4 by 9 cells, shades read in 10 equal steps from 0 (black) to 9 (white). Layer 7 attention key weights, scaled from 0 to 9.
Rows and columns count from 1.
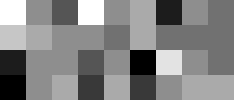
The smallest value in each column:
0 5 3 2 4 0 1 4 4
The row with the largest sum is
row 1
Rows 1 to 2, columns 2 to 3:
5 3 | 6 5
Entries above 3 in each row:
7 9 6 6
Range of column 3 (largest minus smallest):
3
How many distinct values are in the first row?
6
